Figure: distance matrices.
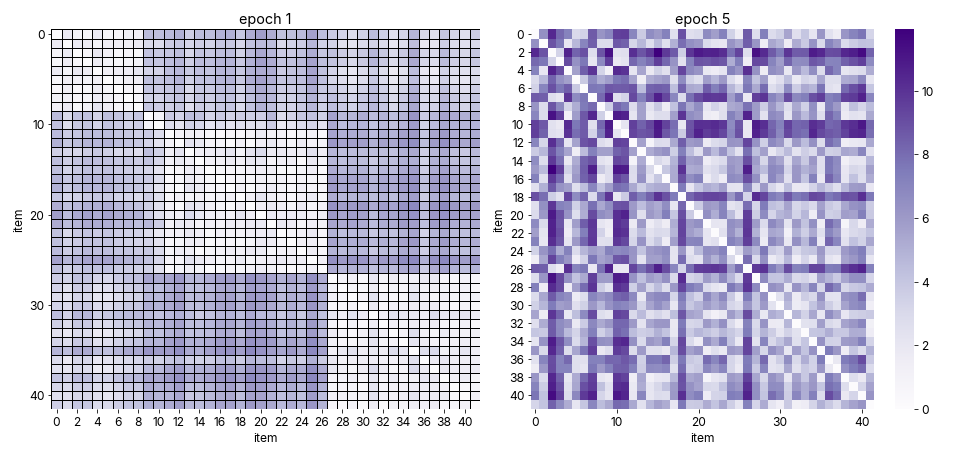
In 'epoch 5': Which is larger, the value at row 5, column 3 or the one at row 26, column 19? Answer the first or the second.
the second
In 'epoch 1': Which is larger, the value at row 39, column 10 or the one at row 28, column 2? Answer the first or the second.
the first
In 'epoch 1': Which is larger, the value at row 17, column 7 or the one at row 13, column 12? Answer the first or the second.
the first
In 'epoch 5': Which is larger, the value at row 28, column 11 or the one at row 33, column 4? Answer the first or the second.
the first
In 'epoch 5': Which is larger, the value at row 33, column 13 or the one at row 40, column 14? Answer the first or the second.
the first
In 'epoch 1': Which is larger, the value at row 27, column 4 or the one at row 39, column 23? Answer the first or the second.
the second
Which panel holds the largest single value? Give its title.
epoch 5
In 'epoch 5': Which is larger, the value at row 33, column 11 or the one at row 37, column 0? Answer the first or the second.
the first
